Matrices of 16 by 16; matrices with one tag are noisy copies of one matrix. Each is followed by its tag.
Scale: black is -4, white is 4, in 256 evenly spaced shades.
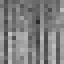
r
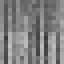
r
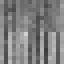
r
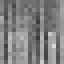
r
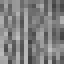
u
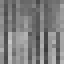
r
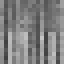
r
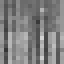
r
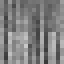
r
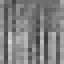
r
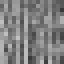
u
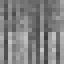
r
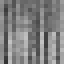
r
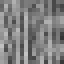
u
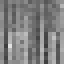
r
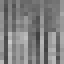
r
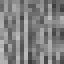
u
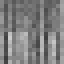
r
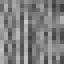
u
